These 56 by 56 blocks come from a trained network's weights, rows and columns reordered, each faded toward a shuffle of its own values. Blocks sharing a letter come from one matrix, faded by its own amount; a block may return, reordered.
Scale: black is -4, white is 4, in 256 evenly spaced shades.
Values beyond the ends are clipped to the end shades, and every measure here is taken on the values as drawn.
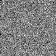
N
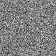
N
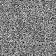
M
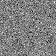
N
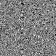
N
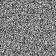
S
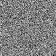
M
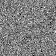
N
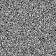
N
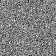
M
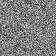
M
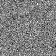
M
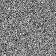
M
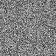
S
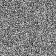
S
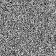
S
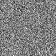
M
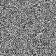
M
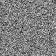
M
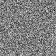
S
